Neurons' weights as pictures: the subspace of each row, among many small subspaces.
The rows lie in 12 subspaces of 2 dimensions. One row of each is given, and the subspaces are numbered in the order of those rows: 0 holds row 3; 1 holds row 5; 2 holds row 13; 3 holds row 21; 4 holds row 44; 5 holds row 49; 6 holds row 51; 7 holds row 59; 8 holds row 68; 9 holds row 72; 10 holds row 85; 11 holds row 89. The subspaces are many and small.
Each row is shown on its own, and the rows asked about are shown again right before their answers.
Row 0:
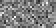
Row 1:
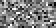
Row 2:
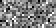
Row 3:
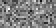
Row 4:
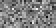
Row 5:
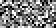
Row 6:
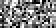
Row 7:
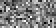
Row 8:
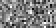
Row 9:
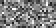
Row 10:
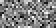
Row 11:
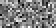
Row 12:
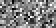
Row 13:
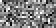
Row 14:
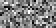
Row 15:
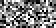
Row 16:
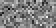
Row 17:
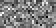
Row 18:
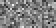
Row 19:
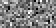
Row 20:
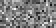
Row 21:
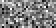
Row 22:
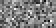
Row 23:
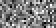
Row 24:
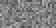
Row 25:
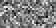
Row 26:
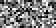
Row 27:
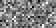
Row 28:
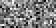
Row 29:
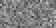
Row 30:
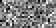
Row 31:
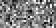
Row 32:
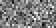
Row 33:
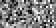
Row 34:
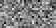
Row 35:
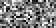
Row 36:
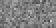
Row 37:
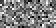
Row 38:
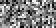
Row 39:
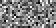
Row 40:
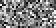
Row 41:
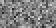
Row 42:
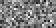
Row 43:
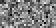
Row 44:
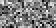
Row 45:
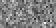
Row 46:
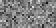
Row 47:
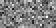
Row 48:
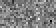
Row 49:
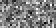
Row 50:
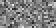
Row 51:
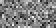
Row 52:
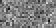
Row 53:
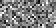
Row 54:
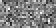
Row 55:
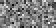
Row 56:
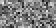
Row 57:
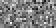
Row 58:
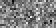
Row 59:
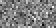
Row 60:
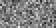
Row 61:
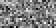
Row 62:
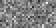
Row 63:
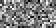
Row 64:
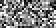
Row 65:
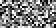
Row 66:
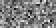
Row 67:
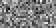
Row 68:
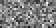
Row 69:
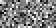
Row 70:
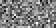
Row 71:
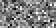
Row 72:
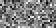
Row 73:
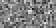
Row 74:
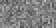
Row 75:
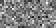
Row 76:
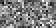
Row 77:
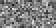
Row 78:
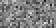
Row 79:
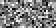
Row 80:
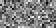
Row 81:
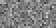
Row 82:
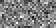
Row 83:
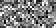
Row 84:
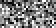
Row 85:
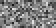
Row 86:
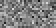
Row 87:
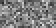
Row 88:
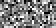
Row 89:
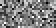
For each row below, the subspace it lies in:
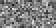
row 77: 10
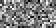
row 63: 9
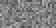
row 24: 8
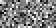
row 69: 7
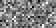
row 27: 2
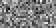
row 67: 0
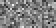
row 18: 5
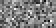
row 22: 8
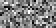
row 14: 1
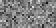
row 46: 2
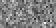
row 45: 7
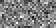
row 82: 6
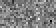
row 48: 3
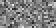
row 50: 5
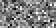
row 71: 5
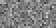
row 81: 7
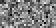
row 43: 7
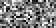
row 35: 4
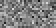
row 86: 11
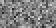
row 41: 3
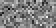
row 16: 0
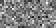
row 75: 9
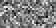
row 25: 1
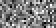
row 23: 6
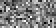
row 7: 4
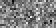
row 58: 3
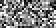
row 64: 11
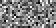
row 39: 1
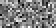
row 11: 8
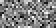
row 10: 6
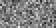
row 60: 11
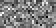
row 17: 0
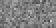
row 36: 8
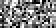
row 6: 8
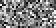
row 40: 11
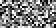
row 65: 1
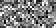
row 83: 0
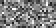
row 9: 10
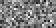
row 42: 8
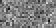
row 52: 2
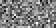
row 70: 1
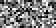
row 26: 10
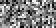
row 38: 5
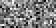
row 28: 3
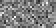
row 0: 0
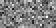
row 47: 9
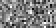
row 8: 6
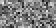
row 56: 4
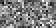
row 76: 4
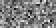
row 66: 8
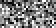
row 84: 3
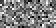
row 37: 9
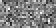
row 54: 2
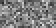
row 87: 4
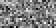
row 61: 4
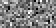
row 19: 1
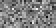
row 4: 11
